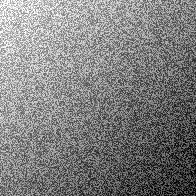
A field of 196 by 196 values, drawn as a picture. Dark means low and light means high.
The histogram is bell-shaped. There are no regular stripes. The ninth with the highest average is the top left. The bottom right is the ninth with the lowest average. There is an overall slope up to the top left.
